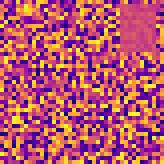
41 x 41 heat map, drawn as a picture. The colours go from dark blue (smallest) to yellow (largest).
Fine speckle covers the field. The top right is the calmest part. Overall the values sit about 50% of the way up the scale. There is no overall slope. In the top right lies a patch that is calmer than the rest. No row or column stands out.
